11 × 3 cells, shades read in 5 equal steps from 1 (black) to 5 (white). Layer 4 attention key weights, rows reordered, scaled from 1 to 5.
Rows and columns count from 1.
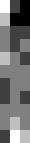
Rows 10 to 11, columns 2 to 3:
4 3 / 5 4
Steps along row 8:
up down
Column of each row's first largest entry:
1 1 1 1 1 1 2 2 1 2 2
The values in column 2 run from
1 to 5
